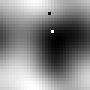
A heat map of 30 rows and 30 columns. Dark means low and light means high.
Calmest part: bottom left. Stripes: none. Average level on the scale: 50%. Lone odd cells: 2, 1 higher and 1 lower than their neighbours.
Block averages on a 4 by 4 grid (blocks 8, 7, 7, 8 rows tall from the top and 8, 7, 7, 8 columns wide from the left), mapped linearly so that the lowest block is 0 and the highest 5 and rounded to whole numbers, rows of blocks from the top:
4433 / 2200 / 3302 / 5534
